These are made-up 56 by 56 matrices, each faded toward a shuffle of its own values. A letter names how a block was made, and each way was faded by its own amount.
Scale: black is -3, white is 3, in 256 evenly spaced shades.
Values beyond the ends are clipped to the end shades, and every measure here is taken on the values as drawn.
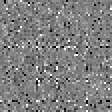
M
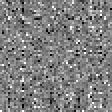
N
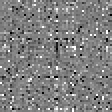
M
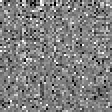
N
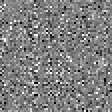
N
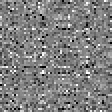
N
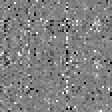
M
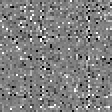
M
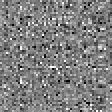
N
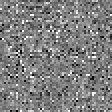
N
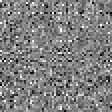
N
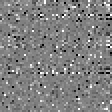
M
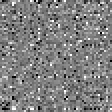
N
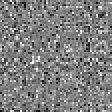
N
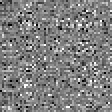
N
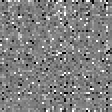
M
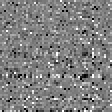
M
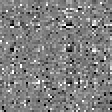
M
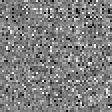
N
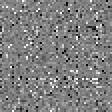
M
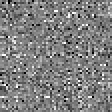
N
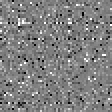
M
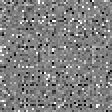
M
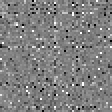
M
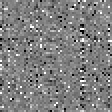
M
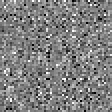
N
